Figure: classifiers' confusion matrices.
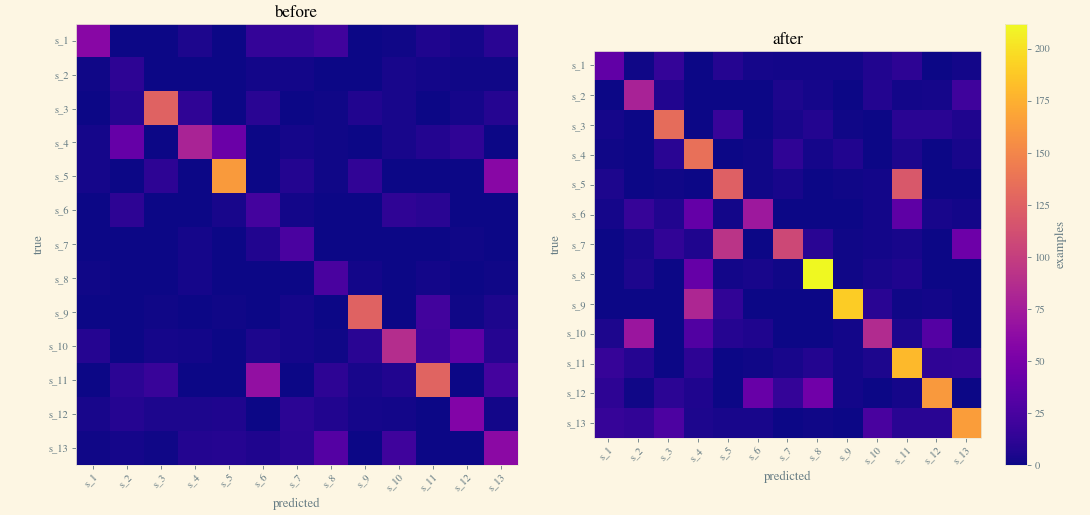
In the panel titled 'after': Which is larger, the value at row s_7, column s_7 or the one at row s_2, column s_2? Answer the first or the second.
the first
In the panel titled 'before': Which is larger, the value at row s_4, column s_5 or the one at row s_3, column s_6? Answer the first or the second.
the first
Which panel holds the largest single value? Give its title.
after
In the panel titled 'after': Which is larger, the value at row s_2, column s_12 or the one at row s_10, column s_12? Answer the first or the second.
the second
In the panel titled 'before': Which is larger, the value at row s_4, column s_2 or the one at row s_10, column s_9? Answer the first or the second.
the first
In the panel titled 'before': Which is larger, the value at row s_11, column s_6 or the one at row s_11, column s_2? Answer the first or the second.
the first
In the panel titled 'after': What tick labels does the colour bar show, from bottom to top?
0, 25, 50, 75, 100, 125, 150, 175, 200
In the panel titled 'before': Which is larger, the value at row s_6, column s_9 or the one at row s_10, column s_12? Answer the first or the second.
the second
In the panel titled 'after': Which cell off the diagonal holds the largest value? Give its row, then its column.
s_5, s_11
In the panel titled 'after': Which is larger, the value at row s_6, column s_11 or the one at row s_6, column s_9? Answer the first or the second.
the first
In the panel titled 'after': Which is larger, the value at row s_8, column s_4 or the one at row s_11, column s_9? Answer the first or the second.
the first
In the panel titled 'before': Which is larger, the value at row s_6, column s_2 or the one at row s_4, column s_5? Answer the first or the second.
the second
